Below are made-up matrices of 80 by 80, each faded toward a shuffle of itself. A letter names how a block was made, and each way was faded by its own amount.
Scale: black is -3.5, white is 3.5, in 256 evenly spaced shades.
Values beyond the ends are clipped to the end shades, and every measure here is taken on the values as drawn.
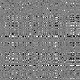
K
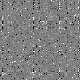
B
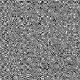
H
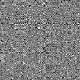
H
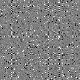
B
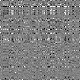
K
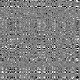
K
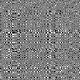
K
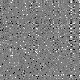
B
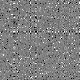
B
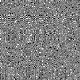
H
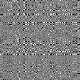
K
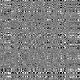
K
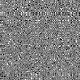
H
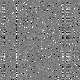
B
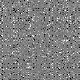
B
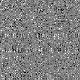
H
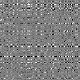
K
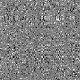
H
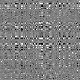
K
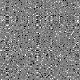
B
